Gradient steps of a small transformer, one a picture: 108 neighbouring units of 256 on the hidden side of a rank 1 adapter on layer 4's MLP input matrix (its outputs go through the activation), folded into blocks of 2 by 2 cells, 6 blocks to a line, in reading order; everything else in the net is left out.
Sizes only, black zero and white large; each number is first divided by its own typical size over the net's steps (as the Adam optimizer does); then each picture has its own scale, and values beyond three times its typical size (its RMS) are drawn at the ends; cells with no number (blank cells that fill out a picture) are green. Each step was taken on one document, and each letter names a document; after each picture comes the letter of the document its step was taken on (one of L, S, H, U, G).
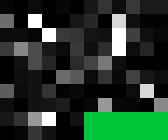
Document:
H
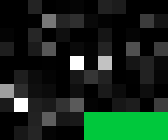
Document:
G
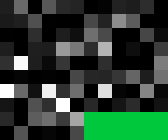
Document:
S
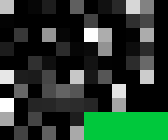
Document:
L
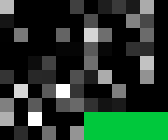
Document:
L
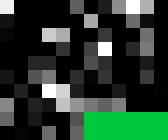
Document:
L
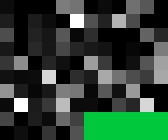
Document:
S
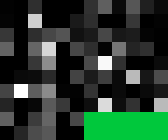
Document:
H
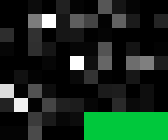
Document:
G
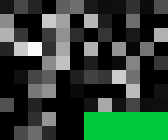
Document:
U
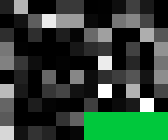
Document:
S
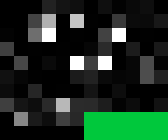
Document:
G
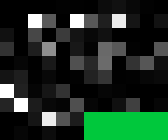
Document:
G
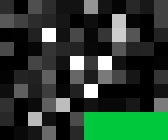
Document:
H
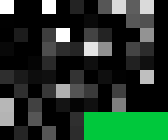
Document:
L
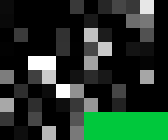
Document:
L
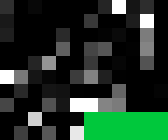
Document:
L
